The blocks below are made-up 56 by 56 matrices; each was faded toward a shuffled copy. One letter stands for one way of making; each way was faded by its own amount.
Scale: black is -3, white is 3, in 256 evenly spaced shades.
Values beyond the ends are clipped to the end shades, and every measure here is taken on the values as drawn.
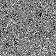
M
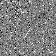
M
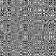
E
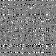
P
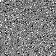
M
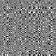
E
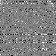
P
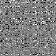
P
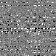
P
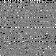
P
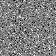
M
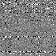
P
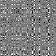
E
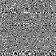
P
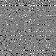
P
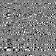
P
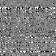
P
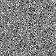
M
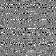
P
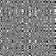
E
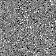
M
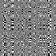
E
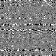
P
